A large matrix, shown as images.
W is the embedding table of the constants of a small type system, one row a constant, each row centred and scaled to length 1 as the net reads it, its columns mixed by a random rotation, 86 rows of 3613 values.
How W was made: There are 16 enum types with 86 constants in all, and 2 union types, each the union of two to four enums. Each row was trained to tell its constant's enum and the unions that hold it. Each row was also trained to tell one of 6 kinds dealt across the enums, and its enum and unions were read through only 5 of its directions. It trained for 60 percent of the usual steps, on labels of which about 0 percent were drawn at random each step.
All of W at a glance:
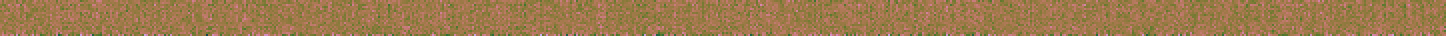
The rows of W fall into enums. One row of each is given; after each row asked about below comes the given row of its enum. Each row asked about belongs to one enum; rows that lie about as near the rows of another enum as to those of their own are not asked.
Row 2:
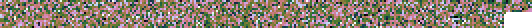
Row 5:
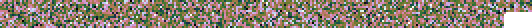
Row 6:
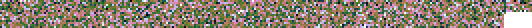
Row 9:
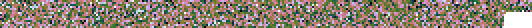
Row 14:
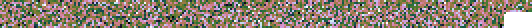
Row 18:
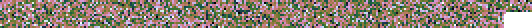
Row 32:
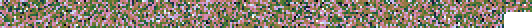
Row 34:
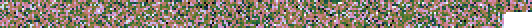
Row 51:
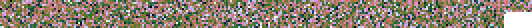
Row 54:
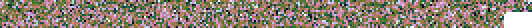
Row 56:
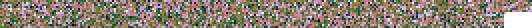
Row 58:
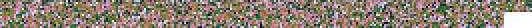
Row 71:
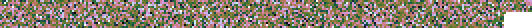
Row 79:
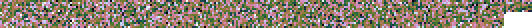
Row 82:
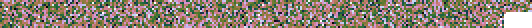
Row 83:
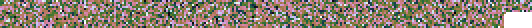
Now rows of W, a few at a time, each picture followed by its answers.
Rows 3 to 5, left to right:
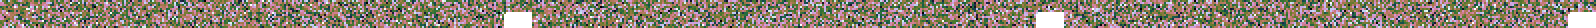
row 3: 32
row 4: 14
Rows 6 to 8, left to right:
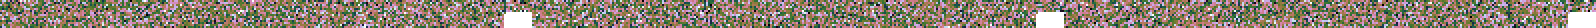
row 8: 83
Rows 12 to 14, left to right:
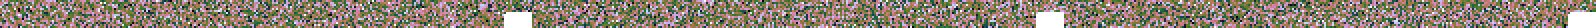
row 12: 9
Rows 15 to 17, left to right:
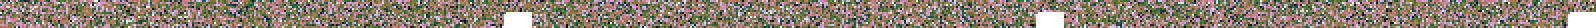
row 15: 34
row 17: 14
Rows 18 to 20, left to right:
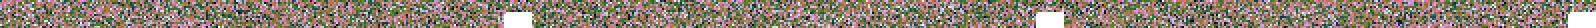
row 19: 5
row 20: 6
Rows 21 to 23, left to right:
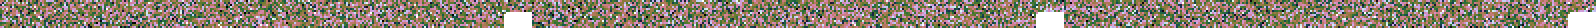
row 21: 71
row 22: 56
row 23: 56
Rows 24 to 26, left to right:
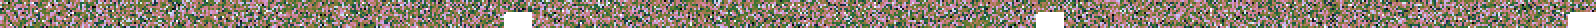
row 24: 79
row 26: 71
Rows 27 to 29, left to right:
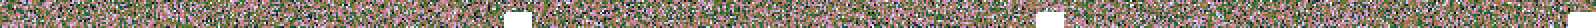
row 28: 56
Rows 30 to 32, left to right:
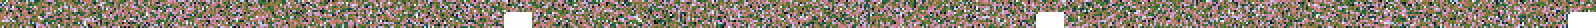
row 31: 51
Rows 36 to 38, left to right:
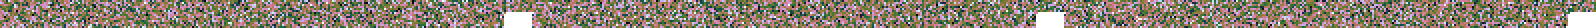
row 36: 32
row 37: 9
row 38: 34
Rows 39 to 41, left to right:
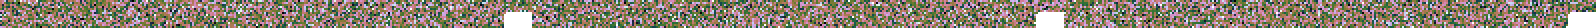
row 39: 6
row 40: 71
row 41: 79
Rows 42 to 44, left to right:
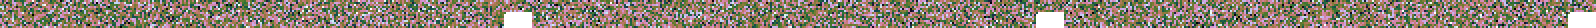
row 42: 14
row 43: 2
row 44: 71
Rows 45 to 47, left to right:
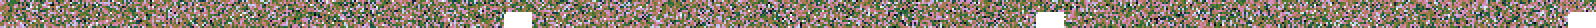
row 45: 32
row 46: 18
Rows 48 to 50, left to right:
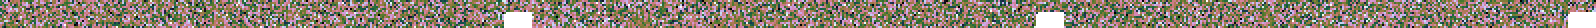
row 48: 83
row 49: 79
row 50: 5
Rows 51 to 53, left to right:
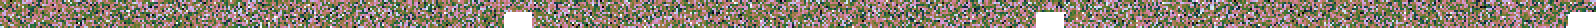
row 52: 58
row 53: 9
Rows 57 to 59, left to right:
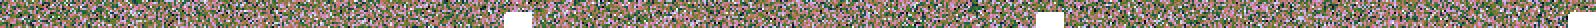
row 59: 51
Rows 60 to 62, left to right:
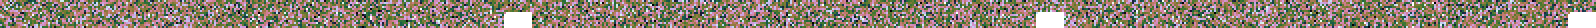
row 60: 18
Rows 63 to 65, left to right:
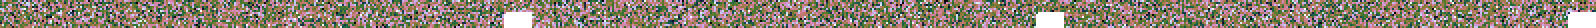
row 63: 56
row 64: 79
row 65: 51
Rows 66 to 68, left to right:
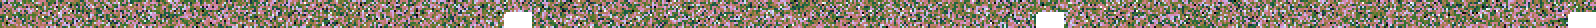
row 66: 56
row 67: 51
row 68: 9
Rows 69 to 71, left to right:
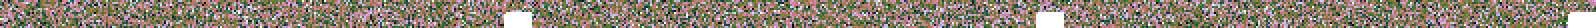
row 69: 14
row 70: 5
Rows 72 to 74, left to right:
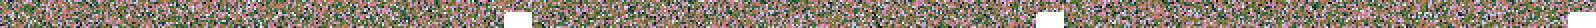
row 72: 51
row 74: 82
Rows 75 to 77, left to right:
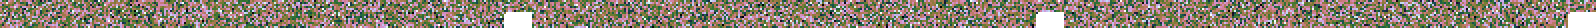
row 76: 14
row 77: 83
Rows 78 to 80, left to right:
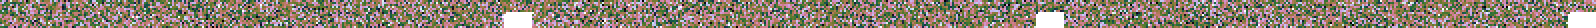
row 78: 58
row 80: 71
